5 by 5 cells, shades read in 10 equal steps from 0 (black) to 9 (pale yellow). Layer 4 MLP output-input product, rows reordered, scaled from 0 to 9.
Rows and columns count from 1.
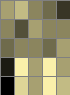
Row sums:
24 24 24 31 30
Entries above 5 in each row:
2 1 1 4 4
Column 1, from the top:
6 5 4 1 0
